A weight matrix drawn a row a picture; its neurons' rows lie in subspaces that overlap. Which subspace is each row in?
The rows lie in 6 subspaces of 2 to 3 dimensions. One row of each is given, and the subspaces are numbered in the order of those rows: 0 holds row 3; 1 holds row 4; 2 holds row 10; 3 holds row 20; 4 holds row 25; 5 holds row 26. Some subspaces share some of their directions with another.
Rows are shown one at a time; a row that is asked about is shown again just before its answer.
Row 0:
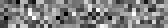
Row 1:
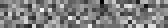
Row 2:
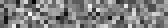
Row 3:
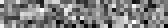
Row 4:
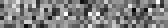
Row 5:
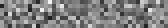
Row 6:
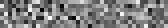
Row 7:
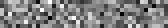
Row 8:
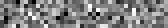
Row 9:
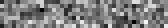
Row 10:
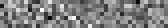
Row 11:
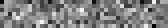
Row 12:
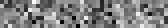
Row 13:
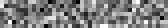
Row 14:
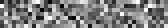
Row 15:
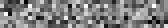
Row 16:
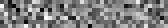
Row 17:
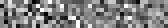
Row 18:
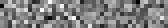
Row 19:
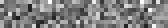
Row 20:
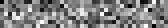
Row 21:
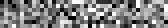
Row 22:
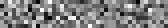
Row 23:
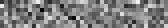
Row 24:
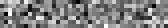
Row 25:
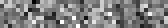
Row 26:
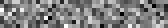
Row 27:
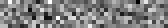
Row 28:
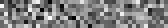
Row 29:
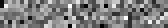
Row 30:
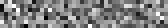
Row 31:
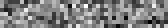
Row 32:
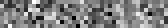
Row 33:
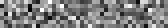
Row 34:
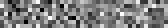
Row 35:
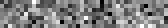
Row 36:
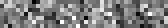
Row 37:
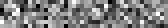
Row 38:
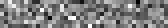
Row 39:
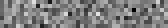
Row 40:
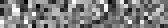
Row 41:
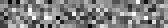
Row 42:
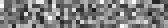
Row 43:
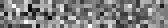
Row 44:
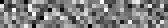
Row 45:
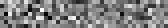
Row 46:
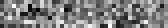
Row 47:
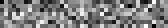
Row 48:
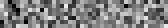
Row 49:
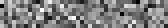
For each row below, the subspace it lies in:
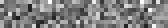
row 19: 3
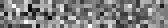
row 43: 0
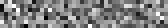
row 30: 5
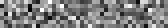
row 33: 3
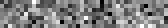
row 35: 4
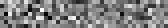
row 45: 2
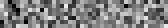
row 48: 5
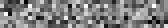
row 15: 2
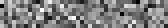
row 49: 0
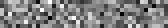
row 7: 5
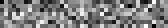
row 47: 3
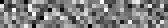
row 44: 5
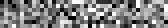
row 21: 3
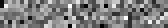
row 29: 2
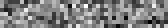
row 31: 2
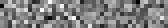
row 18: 2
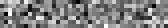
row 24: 2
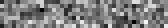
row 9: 0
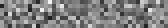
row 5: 3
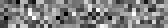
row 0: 1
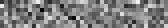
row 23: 0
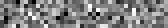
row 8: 1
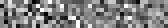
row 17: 1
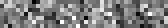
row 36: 4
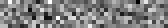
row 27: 1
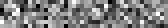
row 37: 5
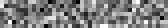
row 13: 2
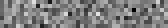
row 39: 1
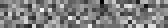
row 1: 4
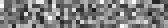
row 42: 3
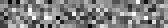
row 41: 1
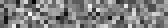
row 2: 1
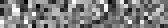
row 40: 5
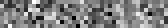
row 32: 4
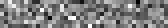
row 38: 3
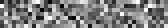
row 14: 0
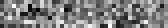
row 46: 0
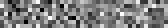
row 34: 5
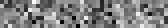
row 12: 4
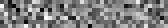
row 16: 5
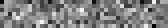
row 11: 3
